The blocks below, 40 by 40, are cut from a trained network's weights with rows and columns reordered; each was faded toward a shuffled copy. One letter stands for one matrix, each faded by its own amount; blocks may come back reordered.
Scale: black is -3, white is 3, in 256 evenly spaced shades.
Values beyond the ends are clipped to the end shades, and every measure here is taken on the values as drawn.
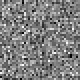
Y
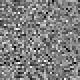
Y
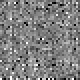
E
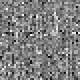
E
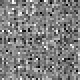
E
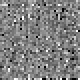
E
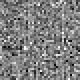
E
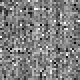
E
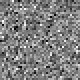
Y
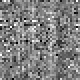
E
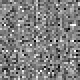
E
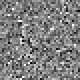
Y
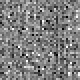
E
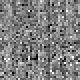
E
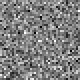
Y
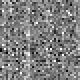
E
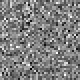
Y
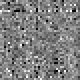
E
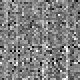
E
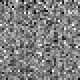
E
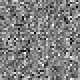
Y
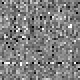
E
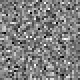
Y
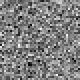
Y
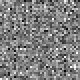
Y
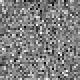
Y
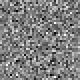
Y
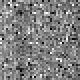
E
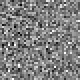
Y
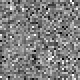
Y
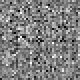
E
